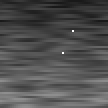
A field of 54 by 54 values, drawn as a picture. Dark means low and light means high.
The grain runs across in streaks. Two lone cells stand out, each far higher than its neighbours. On average the colour sits 30% of the way up the scale. There is an overall slope up to the bottom.
